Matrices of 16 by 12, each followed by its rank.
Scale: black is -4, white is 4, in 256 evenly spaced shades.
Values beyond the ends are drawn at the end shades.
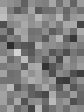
full rank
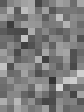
full rank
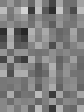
two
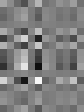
one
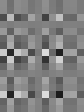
one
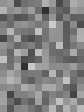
full rank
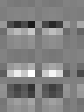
one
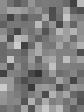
full rank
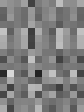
two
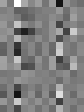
two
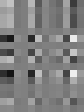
one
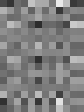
two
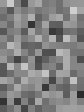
full rank
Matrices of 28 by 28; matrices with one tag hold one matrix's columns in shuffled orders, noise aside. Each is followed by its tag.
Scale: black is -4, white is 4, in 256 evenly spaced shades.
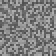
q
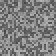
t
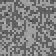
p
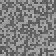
q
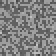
q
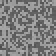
p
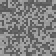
t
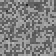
t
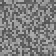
q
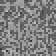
p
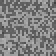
t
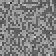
q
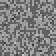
q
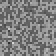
p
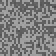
t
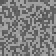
p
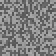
q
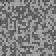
p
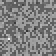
t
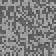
p
